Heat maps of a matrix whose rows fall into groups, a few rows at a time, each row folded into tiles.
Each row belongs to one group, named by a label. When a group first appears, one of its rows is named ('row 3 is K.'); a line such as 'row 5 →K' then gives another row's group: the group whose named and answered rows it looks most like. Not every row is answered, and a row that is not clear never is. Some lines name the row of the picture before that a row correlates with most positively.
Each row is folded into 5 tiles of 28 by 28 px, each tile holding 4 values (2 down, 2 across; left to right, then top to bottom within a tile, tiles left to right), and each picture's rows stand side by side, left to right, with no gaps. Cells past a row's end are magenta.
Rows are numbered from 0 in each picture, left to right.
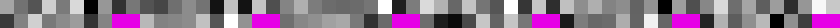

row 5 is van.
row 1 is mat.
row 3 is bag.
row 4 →bag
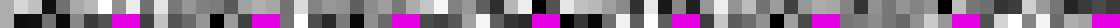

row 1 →van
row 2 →van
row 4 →bag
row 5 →van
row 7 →mat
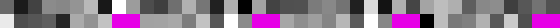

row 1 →mat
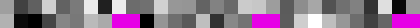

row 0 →bag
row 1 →van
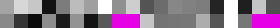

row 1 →mat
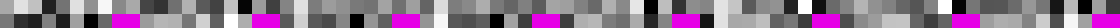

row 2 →van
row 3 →van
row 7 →mat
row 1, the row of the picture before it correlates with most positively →1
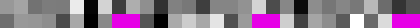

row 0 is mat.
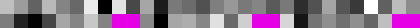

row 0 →bag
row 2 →bag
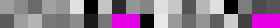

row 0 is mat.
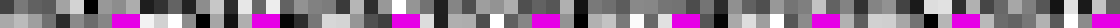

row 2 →van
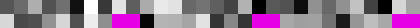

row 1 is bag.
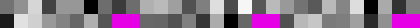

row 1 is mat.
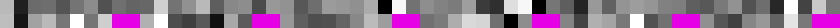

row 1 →van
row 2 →bag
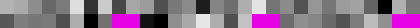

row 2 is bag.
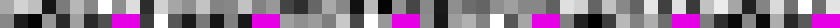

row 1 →van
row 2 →mat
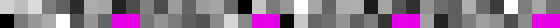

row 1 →bag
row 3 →bag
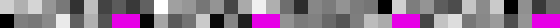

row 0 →bag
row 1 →van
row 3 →mat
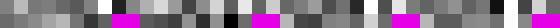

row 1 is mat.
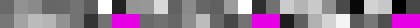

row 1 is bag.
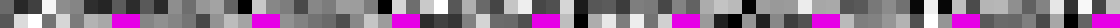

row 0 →mat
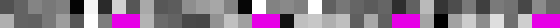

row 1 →bag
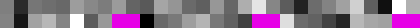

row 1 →van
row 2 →bag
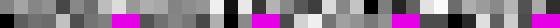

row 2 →mat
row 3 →bag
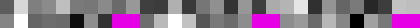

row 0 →van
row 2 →van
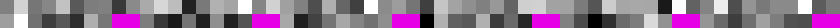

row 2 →bag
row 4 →bag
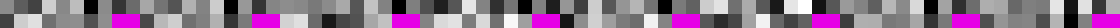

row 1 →mat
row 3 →mat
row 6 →mat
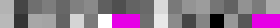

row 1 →van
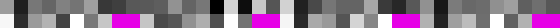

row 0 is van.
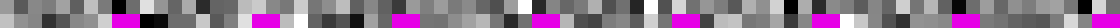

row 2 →van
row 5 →mat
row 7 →bag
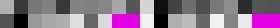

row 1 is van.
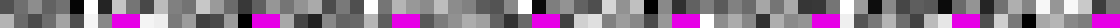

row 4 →mat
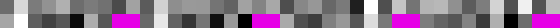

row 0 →van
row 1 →van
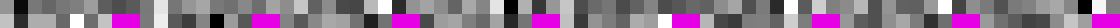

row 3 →mat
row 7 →bag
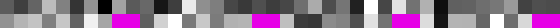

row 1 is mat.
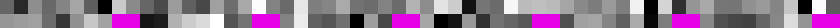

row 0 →bag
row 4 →mat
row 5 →bag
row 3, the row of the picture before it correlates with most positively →2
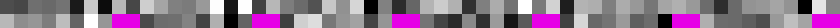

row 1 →mat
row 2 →mat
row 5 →bag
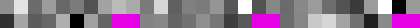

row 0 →van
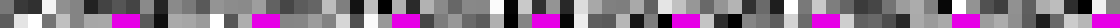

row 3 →mat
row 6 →bag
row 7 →bag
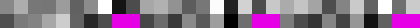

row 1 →mat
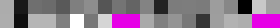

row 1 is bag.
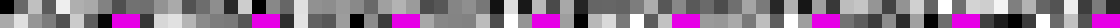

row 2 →van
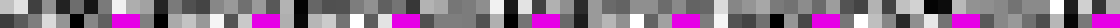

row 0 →van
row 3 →mat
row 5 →van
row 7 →mat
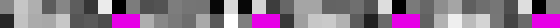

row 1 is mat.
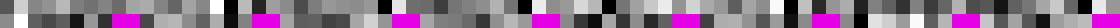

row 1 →mat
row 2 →bag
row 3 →bag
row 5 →mat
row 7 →bag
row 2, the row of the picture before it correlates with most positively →1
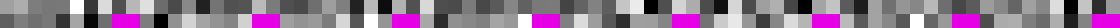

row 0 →mat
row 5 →bag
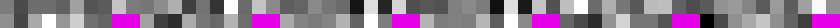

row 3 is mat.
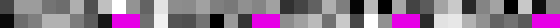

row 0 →van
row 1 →van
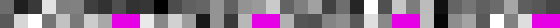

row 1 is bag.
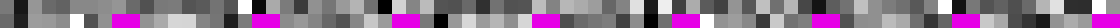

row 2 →bag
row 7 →bag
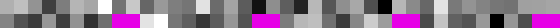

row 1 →van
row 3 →van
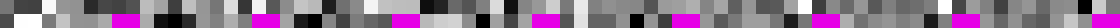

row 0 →mat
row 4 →van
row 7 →bag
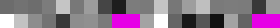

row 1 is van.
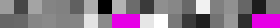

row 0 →bag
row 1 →van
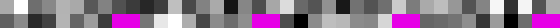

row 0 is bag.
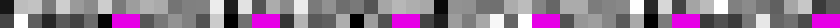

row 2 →van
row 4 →mat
